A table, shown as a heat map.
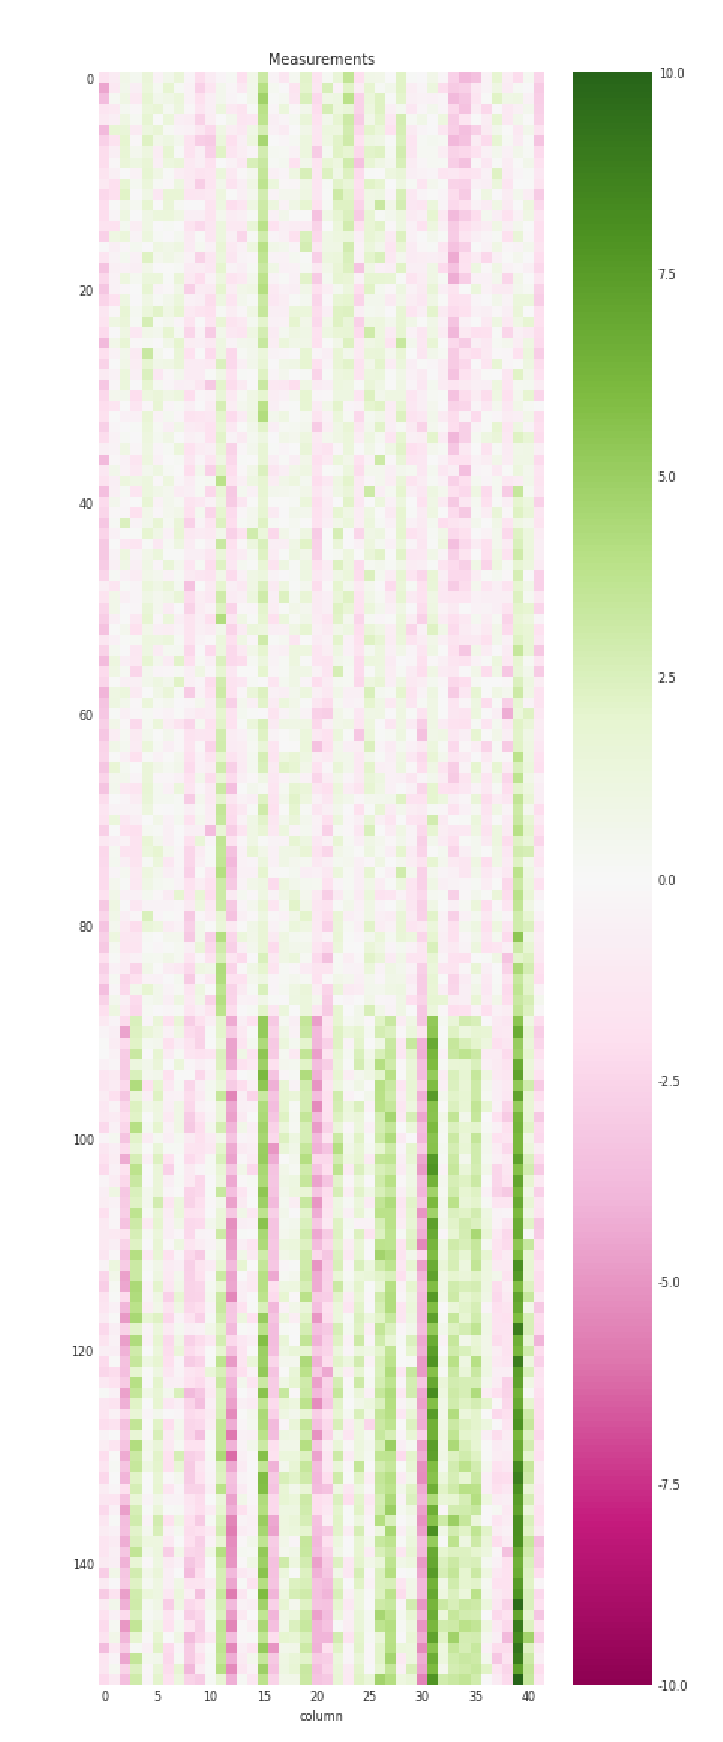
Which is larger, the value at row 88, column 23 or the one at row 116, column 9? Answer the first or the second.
the first
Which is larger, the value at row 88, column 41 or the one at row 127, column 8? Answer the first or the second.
the first
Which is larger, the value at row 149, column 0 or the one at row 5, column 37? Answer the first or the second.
the second
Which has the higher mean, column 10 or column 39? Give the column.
39
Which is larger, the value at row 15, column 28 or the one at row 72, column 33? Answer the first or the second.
the first
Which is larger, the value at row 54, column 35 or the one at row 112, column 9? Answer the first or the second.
the first
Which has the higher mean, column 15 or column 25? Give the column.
15
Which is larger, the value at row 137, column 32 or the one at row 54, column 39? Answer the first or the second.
the second
